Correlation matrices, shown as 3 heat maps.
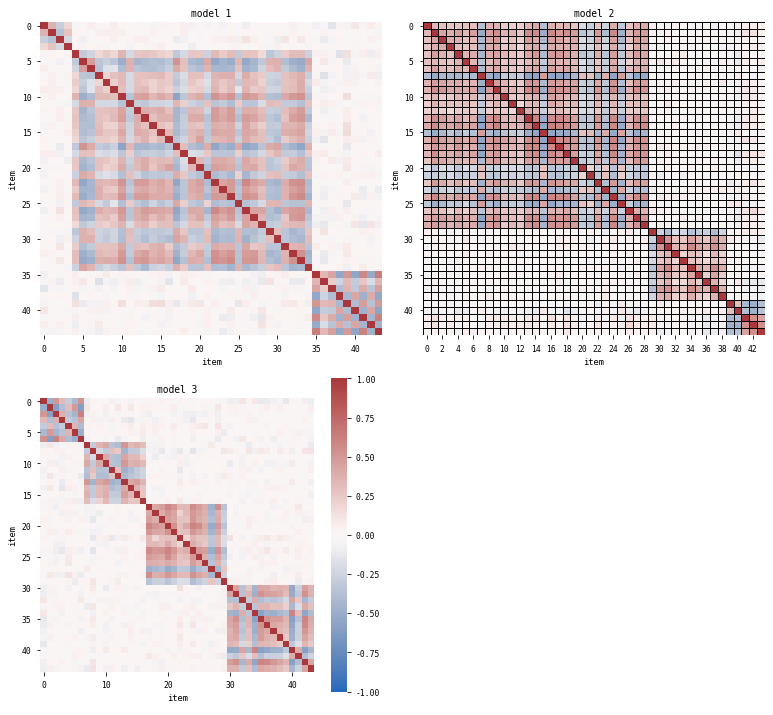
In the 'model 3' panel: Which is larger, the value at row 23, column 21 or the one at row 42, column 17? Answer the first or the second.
the first
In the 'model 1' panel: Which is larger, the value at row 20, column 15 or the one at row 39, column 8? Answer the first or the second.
the first
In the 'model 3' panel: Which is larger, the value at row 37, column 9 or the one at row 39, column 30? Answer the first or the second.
the second
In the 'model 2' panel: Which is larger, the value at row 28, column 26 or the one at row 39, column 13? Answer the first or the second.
the first
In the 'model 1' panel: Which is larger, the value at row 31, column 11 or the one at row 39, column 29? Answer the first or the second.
the second
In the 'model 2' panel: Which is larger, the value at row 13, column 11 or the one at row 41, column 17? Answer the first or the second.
the first
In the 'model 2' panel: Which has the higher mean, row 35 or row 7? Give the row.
35
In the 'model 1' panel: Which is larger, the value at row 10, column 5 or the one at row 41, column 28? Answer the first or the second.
the second
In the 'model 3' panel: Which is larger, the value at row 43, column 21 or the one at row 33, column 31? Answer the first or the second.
the second
